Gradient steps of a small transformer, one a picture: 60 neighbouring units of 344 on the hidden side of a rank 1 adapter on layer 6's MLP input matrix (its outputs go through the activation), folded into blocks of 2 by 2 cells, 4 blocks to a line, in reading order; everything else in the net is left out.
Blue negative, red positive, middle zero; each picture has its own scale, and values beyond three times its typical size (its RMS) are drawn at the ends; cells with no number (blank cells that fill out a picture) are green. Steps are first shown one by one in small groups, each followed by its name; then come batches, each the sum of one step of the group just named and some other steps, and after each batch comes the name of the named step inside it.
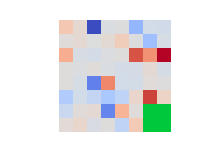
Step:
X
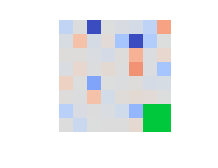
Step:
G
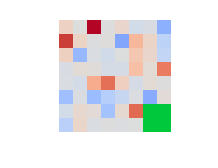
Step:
X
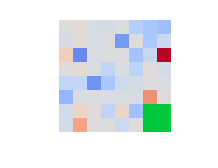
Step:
X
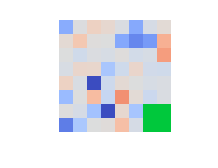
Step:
G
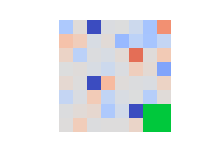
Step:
X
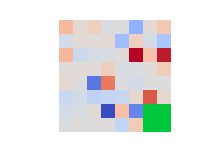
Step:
X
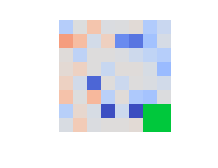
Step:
G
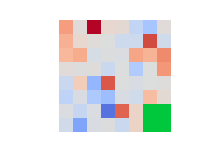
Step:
X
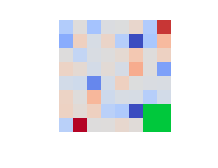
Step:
G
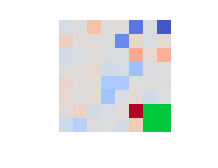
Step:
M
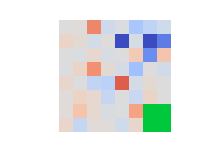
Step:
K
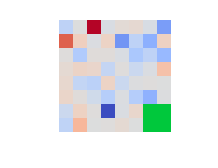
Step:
K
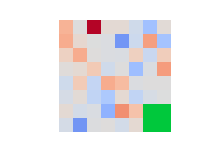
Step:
K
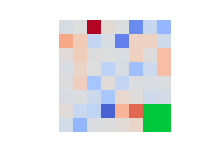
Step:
M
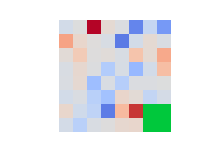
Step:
M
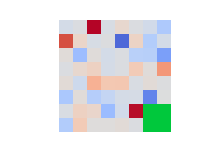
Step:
K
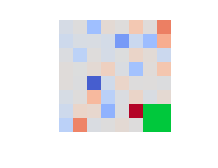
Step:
M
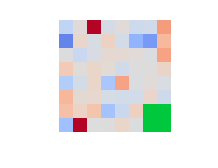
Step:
K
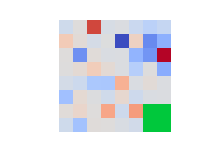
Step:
K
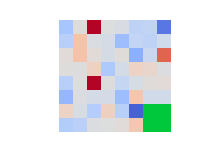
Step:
K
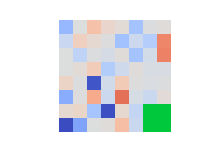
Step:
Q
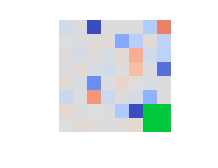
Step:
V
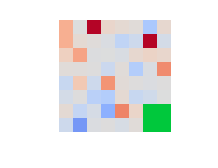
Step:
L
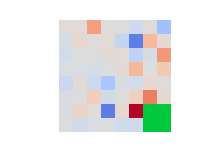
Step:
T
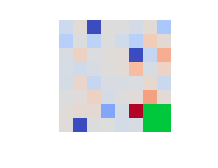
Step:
T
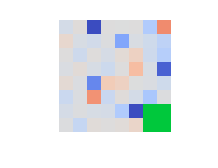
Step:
V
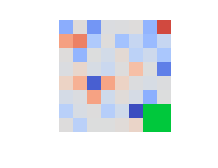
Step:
V
